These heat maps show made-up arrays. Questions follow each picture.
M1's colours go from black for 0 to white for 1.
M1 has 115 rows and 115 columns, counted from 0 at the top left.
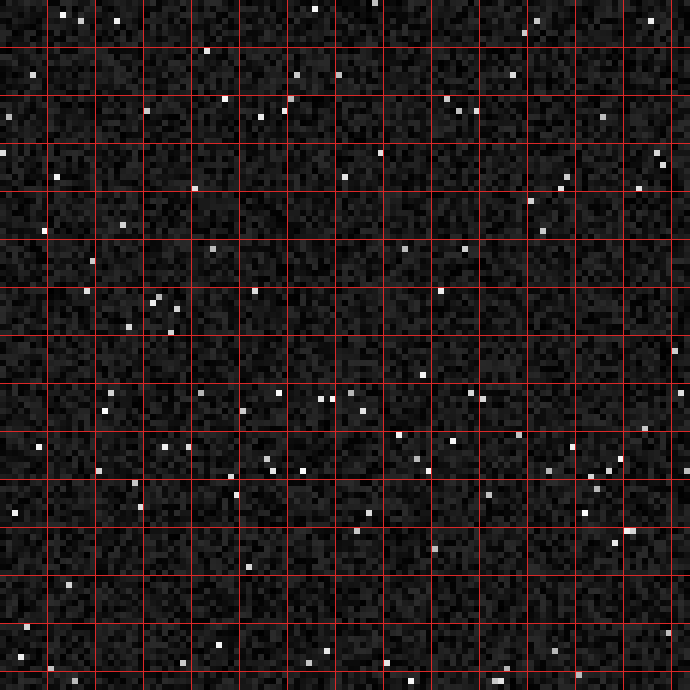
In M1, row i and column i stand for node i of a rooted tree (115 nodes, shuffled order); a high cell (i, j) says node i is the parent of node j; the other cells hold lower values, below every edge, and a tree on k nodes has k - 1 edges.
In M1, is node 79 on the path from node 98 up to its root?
yes
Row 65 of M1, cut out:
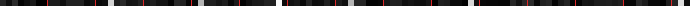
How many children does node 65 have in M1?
6
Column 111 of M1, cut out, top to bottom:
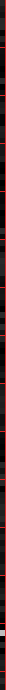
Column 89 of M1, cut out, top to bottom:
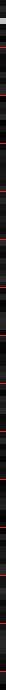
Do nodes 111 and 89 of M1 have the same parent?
no
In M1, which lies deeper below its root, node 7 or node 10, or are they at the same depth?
node 10
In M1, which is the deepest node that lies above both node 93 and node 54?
78
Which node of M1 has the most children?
78
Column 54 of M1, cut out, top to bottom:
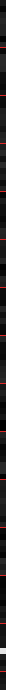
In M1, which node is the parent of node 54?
108
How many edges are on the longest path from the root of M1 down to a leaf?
10
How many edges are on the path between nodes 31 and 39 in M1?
7
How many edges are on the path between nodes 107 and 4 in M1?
7
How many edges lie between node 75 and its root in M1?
5
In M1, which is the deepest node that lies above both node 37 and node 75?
16
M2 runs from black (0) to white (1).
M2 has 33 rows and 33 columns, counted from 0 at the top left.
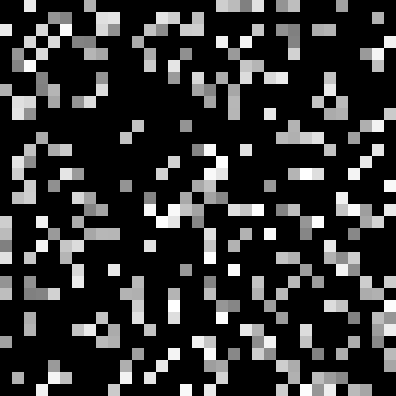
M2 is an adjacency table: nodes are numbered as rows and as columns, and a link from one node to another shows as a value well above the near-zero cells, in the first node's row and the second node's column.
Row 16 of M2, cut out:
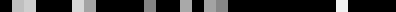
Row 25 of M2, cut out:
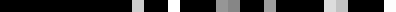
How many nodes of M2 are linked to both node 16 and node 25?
2
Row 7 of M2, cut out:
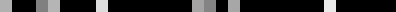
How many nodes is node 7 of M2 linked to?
8
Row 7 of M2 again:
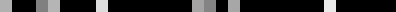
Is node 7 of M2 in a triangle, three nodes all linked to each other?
yes
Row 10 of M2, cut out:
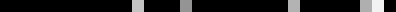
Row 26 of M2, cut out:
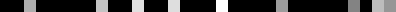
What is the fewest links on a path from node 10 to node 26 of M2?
2
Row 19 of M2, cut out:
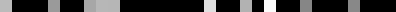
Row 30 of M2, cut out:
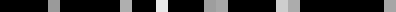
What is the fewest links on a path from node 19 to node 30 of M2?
2
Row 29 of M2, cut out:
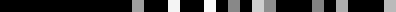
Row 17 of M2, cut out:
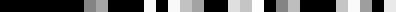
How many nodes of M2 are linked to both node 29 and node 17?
5
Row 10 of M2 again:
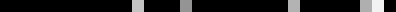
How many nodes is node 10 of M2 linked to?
5
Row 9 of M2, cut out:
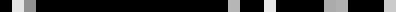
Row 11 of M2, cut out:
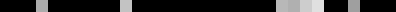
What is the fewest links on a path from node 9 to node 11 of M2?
3
